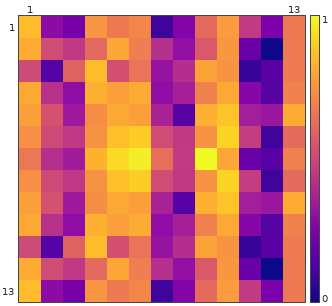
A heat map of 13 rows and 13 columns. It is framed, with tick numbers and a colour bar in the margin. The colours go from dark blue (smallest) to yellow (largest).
Streaks run downward. The ninth with the highest average is the centre. It is mirror symmetric from top to bottom. Upright stripes repeat 3 times across the table.
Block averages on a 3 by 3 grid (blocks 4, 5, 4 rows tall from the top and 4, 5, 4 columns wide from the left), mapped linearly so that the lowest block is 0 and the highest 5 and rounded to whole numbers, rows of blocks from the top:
220 | 352 | 220
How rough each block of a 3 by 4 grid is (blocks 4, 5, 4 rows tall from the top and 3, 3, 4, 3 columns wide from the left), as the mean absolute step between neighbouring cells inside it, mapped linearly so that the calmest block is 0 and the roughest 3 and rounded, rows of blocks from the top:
3112 / 1023 / 3112
